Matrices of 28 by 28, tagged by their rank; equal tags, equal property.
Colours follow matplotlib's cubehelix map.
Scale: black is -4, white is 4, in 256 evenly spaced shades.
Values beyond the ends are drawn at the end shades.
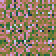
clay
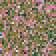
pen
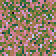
pen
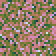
pen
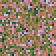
pen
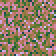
pen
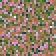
pen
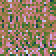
clay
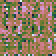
clay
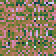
clay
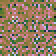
clay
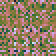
clay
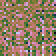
clay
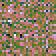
clay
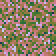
pen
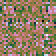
clay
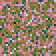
pen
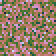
pen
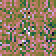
clay
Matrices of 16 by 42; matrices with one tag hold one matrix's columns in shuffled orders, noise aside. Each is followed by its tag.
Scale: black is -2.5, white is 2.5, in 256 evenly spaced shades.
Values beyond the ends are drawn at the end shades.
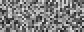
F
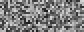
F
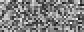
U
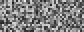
F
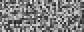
F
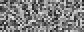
U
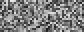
U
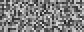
U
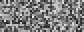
F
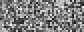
F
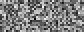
U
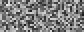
U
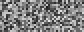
U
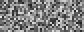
U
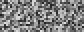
U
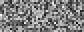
U
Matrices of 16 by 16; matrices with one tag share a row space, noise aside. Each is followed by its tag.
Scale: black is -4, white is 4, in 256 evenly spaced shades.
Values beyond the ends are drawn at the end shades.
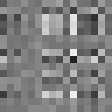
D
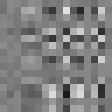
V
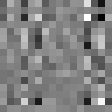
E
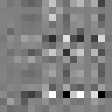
V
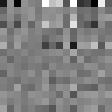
D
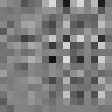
V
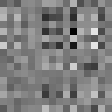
D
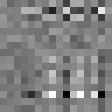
V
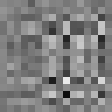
V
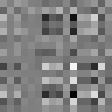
D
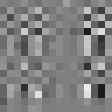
E
